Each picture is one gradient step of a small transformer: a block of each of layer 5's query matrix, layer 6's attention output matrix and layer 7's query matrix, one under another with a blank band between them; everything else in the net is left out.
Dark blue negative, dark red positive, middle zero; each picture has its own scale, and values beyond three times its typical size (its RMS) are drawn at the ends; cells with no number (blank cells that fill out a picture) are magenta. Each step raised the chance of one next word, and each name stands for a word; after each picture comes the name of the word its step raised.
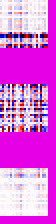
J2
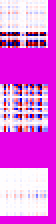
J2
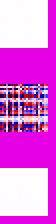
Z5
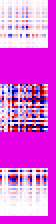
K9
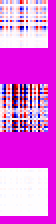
K9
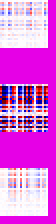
K9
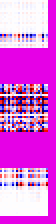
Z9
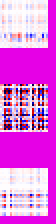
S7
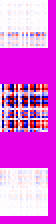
Z9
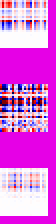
Z9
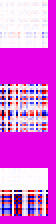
S7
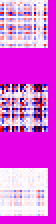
J2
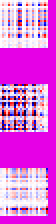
S7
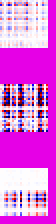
Z9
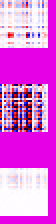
Z5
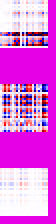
Z9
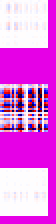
Z5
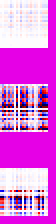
Z5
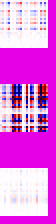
K9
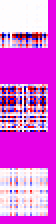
Z9
